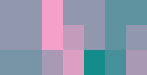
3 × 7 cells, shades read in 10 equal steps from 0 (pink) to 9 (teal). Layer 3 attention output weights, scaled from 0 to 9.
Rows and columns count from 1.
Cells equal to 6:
3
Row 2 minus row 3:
-1 -1 -3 1 -5 -1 1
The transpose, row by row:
4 4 5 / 4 4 5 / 0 0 3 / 4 2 1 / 4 4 9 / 6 6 7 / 6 4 3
